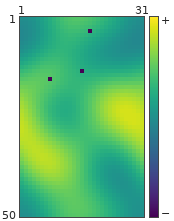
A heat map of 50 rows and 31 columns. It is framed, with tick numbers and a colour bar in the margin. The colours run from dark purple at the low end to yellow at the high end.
Overall the values sit about 70% of the way up the scale. There are three isolated cells, each far lower than the cells round it. The ninth with the highest average is the middle right. No regular stripes run through it.
